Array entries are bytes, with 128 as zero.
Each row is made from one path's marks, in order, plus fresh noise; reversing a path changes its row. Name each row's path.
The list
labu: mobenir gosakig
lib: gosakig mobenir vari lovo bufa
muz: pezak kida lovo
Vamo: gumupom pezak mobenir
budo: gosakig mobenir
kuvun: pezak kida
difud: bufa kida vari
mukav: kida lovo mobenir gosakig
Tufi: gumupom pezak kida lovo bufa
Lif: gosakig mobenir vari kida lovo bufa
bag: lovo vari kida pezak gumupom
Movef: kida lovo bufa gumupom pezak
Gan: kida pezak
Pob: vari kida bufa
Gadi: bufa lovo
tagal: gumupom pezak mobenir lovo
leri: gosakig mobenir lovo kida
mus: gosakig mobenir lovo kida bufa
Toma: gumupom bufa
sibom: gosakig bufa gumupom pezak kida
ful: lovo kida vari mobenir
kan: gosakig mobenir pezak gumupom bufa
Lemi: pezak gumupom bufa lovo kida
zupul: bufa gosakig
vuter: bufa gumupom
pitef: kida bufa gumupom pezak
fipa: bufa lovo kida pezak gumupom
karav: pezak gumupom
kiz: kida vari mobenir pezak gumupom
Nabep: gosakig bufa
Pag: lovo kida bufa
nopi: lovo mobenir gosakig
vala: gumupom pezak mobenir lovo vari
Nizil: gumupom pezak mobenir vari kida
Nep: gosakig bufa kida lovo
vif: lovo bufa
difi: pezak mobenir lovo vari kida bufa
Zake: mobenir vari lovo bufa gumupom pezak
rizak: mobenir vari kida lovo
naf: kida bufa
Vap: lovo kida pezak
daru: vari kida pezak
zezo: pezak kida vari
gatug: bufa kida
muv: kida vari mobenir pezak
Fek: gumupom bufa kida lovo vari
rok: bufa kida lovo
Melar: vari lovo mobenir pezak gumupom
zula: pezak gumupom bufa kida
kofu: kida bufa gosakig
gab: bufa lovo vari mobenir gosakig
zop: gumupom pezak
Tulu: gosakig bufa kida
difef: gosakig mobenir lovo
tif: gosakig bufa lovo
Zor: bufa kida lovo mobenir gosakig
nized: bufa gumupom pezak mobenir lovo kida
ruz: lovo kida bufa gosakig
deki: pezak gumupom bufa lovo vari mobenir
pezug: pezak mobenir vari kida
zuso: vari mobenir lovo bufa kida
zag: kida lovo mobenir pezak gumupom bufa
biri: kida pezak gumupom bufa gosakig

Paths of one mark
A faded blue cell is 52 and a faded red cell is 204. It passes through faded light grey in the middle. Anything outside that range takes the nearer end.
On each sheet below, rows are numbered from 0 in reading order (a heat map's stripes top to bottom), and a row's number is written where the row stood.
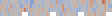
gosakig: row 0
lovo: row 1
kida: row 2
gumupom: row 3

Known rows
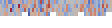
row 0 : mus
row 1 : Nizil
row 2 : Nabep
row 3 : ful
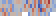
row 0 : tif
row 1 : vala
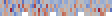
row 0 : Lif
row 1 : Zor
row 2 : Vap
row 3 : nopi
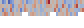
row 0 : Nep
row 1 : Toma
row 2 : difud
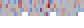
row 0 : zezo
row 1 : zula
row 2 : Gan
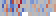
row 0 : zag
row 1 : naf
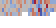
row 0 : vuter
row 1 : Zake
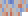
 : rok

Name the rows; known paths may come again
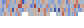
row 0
Lemi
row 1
mukav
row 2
pitef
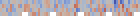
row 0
Nabep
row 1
Gadi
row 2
muz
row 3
labu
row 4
ruz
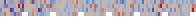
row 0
difi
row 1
lib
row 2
karav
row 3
kofu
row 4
rok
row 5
zula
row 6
Tulu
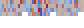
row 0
Vamo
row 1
Zake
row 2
zezo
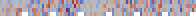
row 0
zupul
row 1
bag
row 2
deki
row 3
gatug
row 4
pezug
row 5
Nizil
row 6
sibom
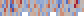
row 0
vala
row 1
difud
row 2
Tufi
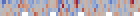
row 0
Pag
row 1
Vap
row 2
Fek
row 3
difef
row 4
Toma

